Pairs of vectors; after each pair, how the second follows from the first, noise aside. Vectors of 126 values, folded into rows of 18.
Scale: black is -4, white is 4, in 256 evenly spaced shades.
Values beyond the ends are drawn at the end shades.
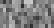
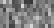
negated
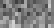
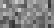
negated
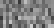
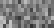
sign-scrambled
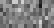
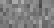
shrunk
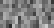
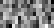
scaled up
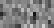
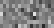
sign-scrambled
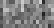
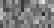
sign-scrambled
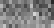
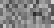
sign-scrambled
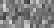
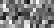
scaled up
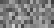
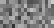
sign-scrambled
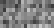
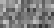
negated
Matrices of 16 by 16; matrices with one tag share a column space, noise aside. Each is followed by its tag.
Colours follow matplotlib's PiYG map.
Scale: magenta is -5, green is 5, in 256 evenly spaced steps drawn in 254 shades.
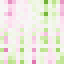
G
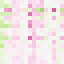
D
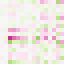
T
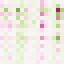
D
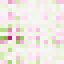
T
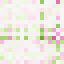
T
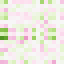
T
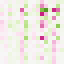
D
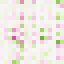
T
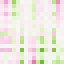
G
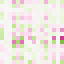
T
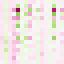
D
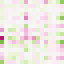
T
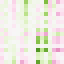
G
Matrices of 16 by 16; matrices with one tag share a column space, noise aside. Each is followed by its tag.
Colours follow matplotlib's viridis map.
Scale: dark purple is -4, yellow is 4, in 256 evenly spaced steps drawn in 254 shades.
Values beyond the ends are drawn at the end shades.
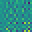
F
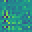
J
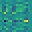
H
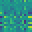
J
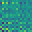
F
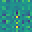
J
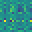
H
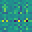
H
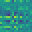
J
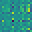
H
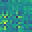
J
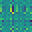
H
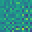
F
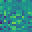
J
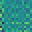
F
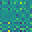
F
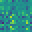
J
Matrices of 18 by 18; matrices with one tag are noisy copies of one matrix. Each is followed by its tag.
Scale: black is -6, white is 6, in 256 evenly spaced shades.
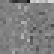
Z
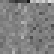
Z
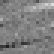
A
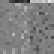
Z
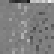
Z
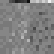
Z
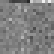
Z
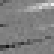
A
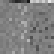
Z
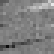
A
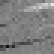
A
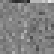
Z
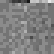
Z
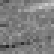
A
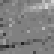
A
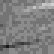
A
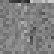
Z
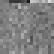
Z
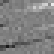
A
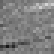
A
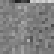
Z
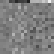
Z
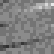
A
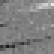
A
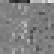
Z
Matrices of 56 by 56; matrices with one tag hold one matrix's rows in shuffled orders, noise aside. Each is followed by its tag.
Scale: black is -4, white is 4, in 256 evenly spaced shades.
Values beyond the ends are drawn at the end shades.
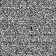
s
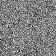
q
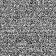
s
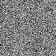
q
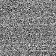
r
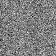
q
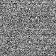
r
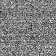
s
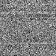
r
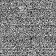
s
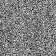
q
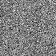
q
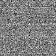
r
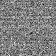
s
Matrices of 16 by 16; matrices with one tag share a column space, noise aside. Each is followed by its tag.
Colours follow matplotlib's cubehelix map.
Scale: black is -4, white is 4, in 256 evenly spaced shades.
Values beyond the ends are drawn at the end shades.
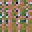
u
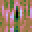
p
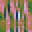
p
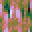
p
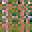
u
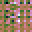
u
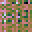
u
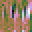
p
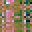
u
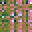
u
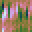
p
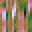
p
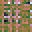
u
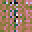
u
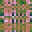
u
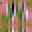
p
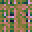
u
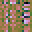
u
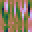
p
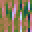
p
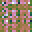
u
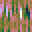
p
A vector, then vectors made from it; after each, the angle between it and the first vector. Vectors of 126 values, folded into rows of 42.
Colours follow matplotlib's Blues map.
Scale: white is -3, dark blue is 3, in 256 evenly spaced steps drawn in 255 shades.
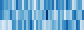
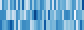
partly opposed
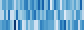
orthogonal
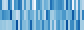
partly aligned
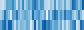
nearly opposite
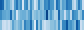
nearly parallel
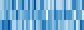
nearly opposite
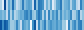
partly opposed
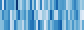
orthogonal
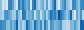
partly opposed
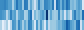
nearly parallel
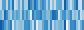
partly opposed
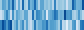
nearly opposite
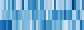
nearly opposite
